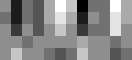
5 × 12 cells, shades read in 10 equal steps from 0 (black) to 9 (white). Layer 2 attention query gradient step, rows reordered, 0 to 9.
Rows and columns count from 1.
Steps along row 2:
down up down up up down down up down up down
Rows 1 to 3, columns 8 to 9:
0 4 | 1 5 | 2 4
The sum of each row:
58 56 55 59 57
